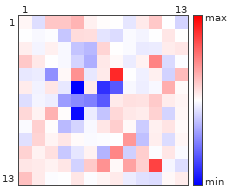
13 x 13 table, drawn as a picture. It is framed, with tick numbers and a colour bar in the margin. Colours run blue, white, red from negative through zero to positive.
Average level on the scale: 50%. Odd patch: rougher, in the centre. Stripes: none. Odd rows or columns: none. Ninth with the lowest average: centre. Roughest part: centre.
